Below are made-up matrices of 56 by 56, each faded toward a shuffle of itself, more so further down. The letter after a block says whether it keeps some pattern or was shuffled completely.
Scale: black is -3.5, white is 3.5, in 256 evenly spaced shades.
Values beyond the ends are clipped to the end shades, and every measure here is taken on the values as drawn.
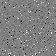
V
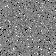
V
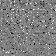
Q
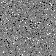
V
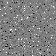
Q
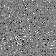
Q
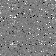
Q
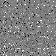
Q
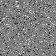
Q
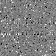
Q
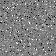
V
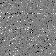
Q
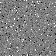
V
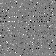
Q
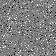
V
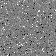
V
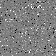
Q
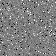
V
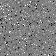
V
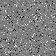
Q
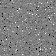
V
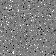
V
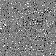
Q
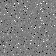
V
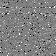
Q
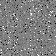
Q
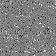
Q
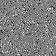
Q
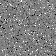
V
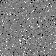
V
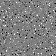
Q
